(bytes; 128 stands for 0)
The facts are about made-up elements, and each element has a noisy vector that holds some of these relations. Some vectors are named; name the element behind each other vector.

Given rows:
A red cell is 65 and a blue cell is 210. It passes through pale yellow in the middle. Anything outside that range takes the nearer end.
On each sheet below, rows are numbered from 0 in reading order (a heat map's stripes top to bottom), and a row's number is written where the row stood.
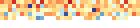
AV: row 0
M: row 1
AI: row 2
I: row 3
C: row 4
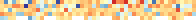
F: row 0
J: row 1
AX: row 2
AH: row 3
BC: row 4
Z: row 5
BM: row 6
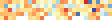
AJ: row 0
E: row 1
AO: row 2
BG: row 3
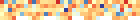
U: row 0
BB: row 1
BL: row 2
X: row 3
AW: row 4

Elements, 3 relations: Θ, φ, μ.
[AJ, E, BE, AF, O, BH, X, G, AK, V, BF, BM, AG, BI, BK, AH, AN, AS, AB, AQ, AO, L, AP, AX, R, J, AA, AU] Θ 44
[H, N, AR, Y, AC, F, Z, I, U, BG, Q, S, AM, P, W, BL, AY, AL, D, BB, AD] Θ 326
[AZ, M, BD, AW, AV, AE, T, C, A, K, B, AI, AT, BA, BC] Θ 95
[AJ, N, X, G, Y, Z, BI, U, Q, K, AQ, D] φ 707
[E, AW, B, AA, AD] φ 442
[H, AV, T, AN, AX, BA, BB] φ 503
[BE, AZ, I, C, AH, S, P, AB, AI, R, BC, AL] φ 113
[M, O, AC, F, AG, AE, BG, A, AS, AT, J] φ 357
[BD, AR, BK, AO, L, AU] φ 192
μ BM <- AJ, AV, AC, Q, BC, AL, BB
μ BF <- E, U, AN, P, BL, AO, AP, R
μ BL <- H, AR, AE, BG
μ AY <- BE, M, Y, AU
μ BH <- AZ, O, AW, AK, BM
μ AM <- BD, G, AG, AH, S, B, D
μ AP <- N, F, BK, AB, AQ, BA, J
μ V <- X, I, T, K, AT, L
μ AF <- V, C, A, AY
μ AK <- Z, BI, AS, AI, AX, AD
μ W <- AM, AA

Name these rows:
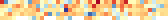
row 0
W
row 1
BK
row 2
Y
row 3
K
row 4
BD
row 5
AS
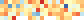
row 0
AB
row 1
AZ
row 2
BH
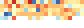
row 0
BA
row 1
D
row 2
AN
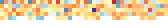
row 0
BE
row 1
AU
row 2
AY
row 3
P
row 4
Q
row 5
BI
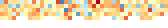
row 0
R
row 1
AA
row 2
AR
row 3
T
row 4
AP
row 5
AK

